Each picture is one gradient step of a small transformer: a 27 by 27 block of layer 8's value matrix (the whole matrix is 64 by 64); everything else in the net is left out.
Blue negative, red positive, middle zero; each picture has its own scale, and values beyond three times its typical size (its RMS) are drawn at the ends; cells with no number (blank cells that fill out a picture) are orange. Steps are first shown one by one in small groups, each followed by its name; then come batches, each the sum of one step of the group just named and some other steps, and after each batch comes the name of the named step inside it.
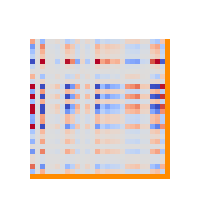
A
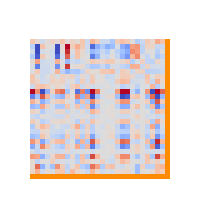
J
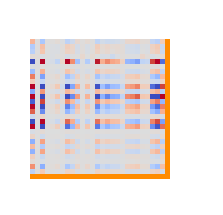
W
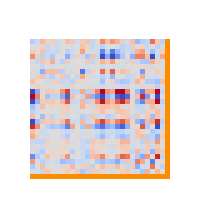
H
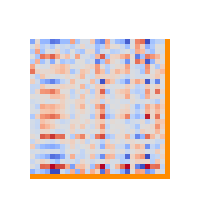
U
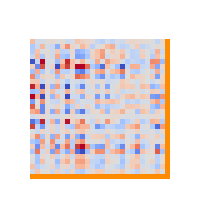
W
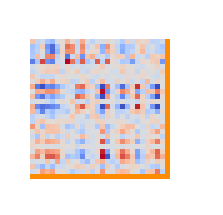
A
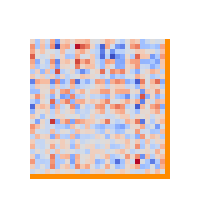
H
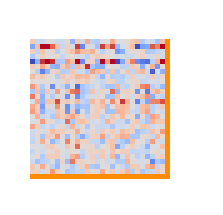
A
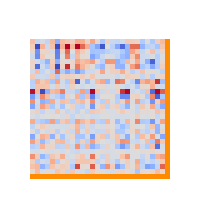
J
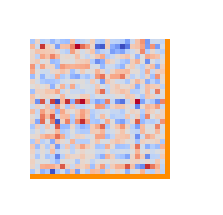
U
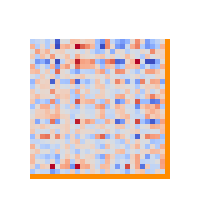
U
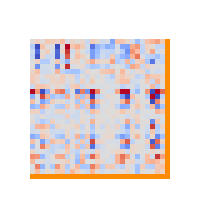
J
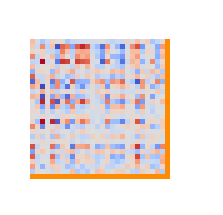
W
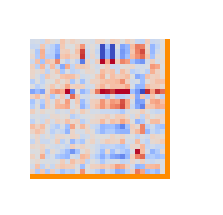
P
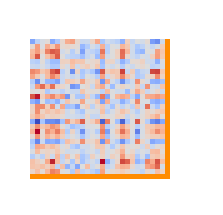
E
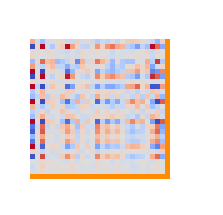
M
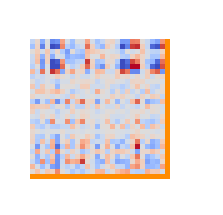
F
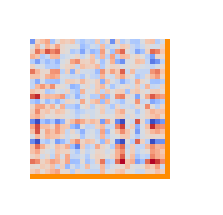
E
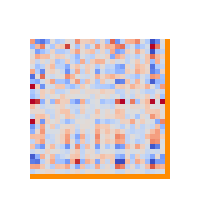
M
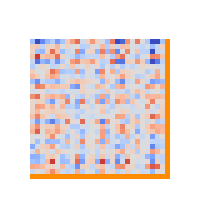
E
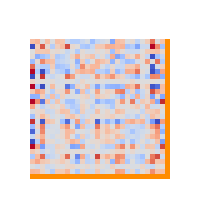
M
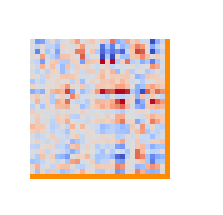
P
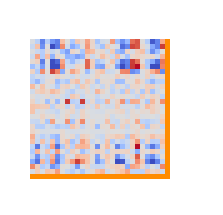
F
